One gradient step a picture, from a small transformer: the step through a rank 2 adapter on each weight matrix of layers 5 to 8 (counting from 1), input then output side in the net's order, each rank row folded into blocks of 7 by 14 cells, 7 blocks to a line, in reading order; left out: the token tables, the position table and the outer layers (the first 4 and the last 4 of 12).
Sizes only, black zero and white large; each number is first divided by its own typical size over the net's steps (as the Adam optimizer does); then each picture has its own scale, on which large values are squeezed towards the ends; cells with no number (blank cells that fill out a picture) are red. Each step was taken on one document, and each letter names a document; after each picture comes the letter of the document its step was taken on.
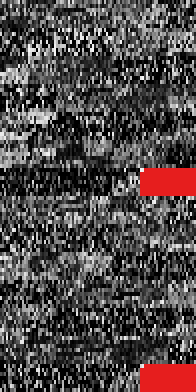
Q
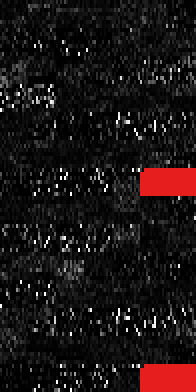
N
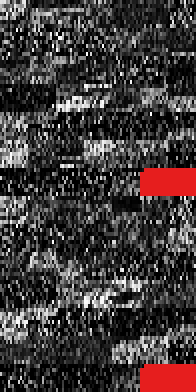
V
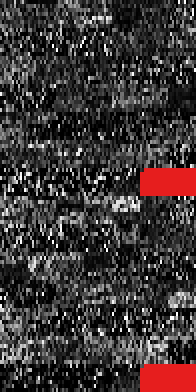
V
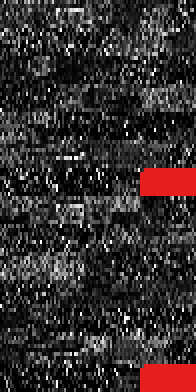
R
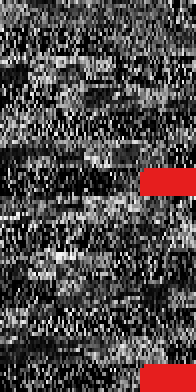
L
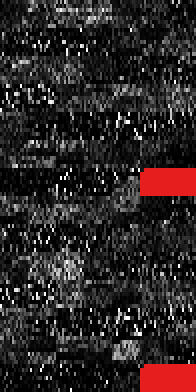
N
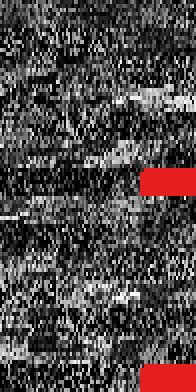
L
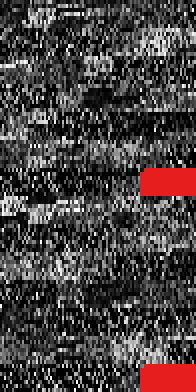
R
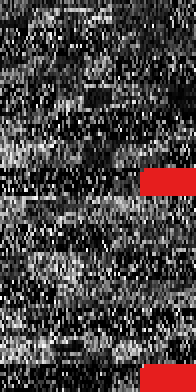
V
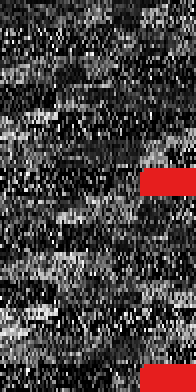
V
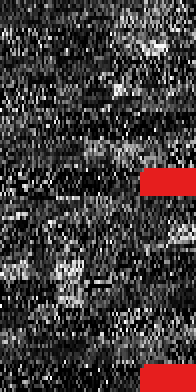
R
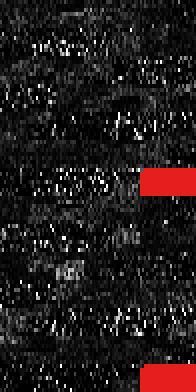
N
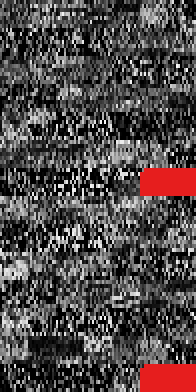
L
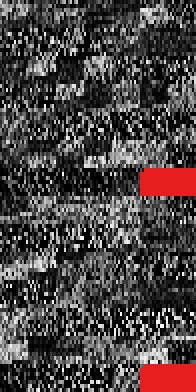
L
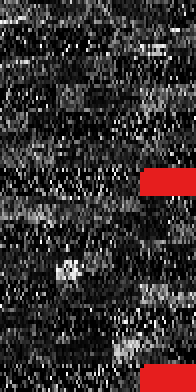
R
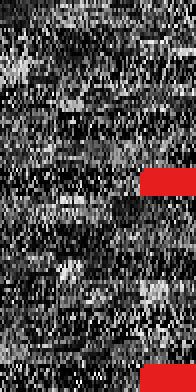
Q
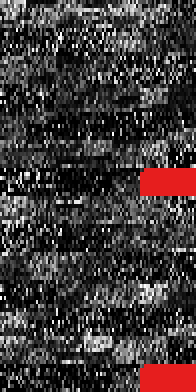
V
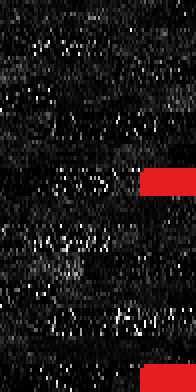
N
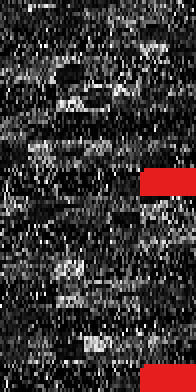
R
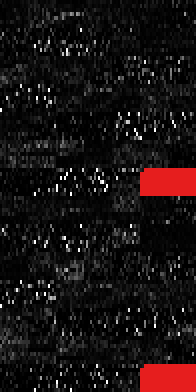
N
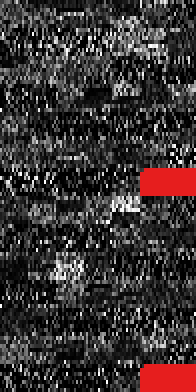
R
